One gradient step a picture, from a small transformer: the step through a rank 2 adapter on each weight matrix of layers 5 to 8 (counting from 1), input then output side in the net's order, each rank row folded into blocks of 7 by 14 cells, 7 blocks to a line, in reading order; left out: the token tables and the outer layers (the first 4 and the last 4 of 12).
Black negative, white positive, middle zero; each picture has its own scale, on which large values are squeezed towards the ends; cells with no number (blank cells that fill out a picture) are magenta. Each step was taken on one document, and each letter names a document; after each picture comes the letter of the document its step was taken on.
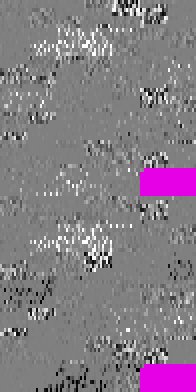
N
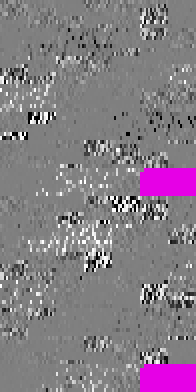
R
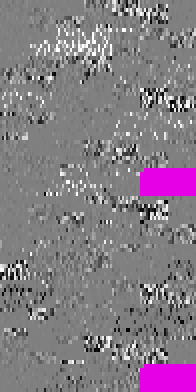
N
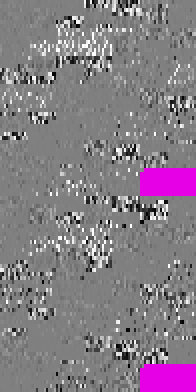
N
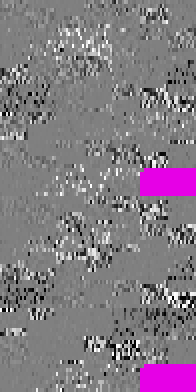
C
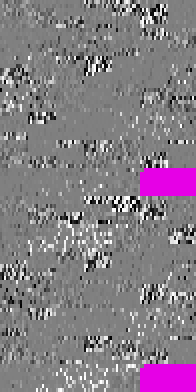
R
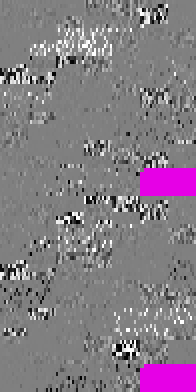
N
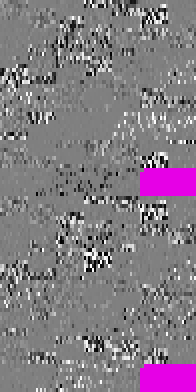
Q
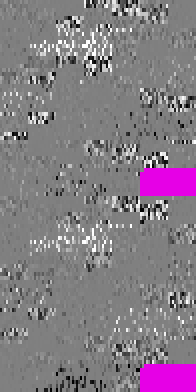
N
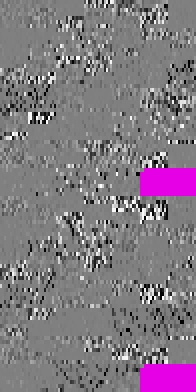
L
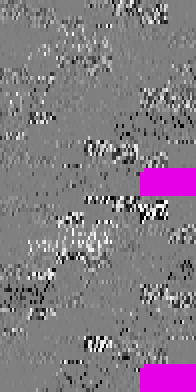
L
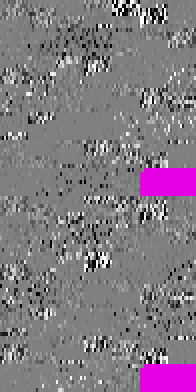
R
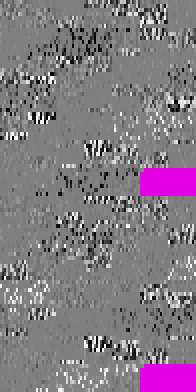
L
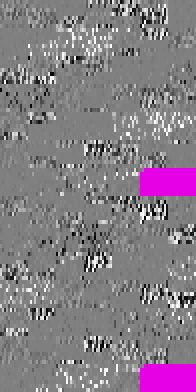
L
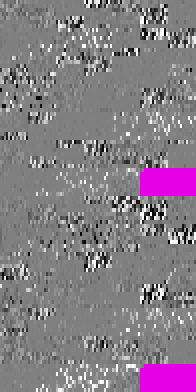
R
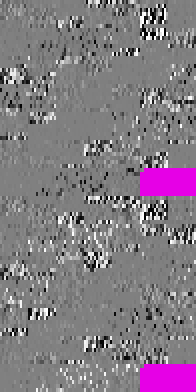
R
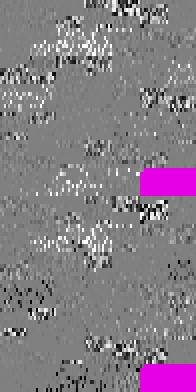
N
